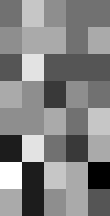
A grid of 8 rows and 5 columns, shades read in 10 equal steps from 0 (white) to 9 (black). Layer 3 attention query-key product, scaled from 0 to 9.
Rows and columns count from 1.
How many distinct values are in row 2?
3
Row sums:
21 18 25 23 18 24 22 24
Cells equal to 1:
2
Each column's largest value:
8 8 7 7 9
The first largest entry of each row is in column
1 4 1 3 4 1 5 2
